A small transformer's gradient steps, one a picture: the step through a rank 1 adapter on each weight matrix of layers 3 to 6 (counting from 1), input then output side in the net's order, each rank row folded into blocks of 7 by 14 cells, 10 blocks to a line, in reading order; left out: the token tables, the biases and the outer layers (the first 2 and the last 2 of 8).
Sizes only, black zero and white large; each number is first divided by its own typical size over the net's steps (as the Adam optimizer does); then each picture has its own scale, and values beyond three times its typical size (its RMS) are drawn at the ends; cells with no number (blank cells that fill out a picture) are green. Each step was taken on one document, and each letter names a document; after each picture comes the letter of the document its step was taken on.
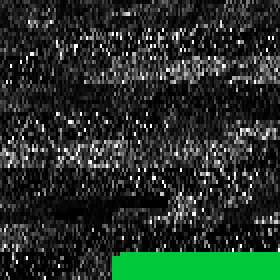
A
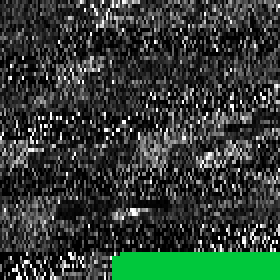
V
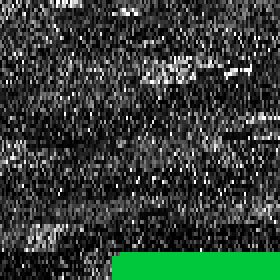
A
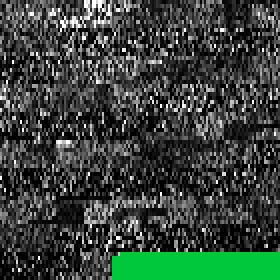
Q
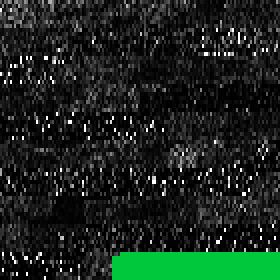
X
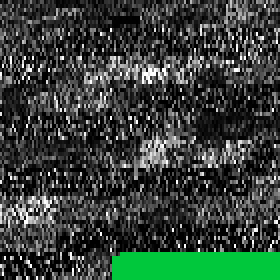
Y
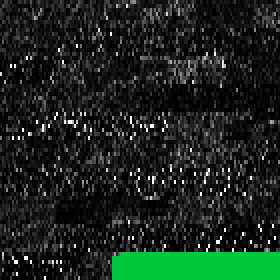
X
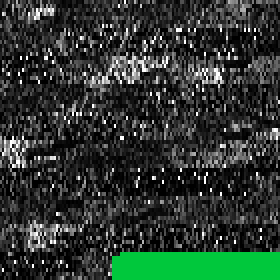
A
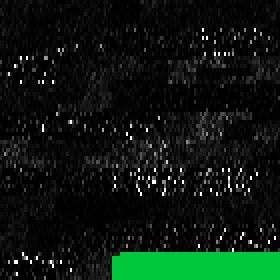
X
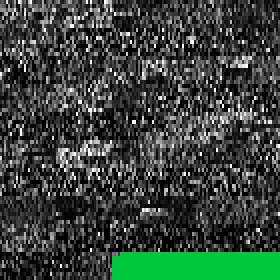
Q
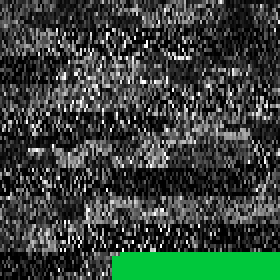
Q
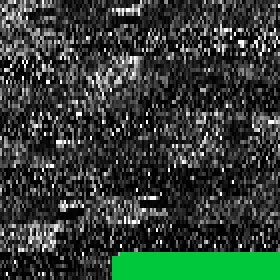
A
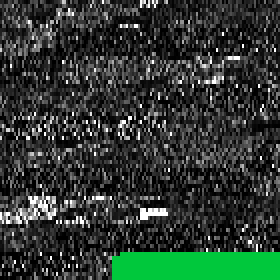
V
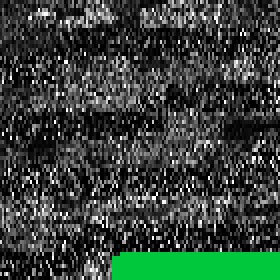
V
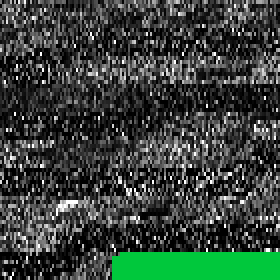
Y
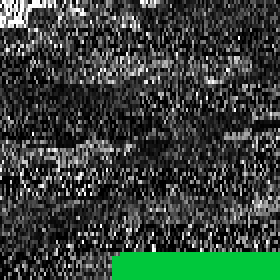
Q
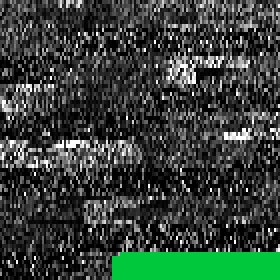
Q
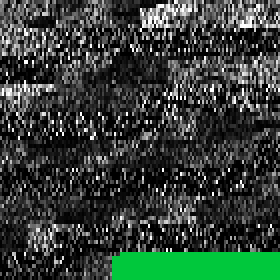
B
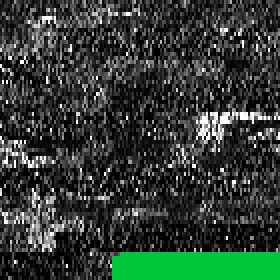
A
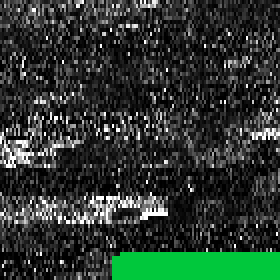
V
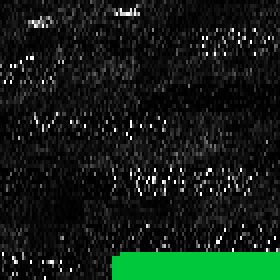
X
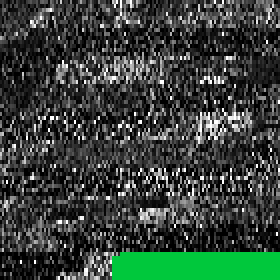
V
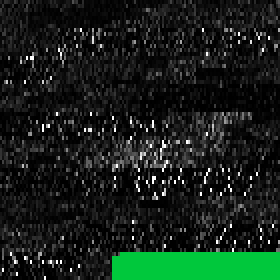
X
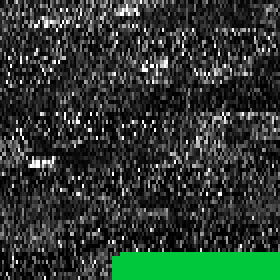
A
